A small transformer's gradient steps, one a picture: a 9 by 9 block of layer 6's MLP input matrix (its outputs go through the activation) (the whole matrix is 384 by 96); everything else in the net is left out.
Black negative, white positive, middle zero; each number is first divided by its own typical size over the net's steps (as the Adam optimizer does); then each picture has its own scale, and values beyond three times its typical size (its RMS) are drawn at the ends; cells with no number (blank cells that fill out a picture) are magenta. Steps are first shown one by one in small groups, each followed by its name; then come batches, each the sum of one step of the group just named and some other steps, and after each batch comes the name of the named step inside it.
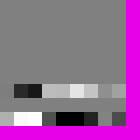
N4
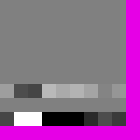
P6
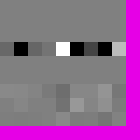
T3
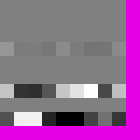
P6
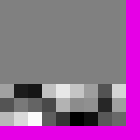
N4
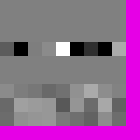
T3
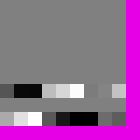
N4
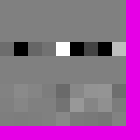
T3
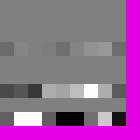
N4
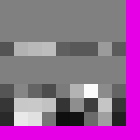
P6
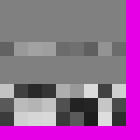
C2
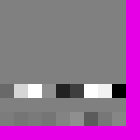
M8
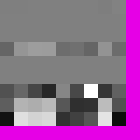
C2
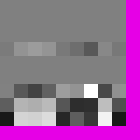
C2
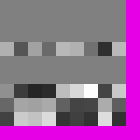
C2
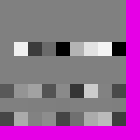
M8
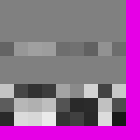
C2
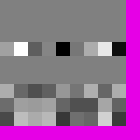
C2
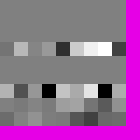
M8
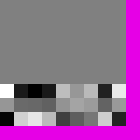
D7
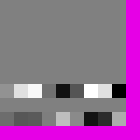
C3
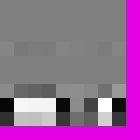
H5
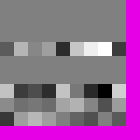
D7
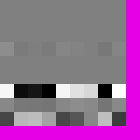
D7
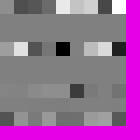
C3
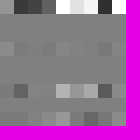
C3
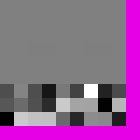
D7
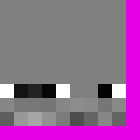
D7
